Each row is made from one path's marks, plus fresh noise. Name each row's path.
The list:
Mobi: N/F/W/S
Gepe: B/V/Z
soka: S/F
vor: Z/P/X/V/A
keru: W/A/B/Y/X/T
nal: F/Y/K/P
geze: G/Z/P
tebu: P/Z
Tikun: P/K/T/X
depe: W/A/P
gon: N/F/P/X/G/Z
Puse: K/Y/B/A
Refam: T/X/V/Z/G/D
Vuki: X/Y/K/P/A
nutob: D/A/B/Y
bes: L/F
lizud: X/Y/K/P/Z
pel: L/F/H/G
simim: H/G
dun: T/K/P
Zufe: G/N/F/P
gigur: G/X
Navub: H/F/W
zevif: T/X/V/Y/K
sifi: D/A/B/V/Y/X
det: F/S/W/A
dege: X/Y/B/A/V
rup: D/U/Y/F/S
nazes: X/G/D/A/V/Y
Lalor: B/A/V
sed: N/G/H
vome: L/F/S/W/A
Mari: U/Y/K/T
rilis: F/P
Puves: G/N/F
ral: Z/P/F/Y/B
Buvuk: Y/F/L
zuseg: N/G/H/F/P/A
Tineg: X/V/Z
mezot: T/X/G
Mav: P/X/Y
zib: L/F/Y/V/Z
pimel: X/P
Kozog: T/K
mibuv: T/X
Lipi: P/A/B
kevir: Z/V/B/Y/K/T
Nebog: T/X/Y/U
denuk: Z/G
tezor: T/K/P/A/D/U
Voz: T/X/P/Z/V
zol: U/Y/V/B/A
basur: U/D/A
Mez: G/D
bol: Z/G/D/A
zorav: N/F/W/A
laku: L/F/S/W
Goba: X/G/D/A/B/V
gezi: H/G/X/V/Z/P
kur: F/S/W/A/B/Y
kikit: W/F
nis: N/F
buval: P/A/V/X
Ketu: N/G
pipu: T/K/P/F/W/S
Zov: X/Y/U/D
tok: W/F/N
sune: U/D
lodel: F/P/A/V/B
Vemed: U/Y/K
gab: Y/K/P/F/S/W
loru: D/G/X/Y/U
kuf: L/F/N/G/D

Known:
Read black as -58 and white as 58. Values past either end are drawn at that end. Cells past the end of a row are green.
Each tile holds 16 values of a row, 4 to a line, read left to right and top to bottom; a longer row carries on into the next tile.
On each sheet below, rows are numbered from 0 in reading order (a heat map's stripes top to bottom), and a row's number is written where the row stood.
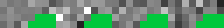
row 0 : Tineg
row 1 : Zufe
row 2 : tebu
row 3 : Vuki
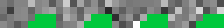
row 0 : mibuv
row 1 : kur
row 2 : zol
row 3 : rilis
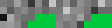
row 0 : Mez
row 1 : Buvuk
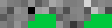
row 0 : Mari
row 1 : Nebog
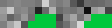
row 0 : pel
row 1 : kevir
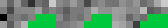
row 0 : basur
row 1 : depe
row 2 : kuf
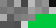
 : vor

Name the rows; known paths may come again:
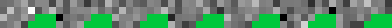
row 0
rilis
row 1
basur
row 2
tebu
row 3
Zov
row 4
pimel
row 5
nutob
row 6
Mav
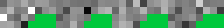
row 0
Zufe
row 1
Kozog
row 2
kikit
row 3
Nebog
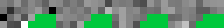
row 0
sifi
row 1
Tineg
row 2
denuk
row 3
simim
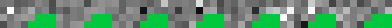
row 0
ral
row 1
depe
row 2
Vemed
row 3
zevif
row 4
dun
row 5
gon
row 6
geze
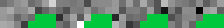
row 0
kuf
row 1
Lalor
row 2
loru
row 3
Mari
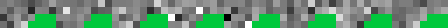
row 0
Puse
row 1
zib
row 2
pel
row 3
zuseg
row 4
Goba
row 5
Tikun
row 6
Puves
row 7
Lipi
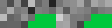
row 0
lizud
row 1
Ketu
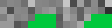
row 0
mezot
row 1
kur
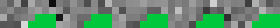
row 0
vor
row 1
Mez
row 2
gigur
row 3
Buvuk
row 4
Refam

